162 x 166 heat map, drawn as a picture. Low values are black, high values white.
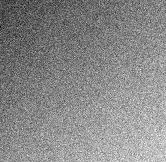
Stripes: none. Mirror symmetry: none. Odd rows or columns: none. Histogram: bell-shaped. Slope: up to the bottom right. Ninth with the lowest average: top left. Ninth with the highest average: bottom right.
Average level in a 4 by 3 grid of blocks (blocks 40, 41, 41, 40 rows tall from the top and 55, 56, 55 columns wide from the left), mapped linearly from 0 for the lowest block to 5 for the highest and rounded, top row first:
012
123
234
345
